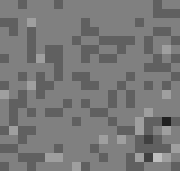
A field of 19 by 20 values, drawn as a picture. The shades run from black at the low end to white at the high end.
Mirror symmetry: none. Average level on the scale: 50%. Odd patch: rougher, in the bottom right. Roughest part: bottom right.
